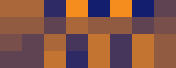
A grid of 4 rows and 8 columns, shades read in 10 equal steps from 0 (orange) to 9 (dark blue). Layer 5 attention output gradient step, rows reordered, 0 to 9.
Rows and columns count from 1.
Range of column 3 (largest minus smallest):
6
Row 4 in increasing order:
2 2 2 4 6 6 7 8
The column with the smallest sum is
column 5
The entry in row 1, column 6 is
0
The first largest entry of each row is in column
5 3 4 4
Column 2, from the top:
3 4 6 6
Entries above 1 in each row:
6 8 8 8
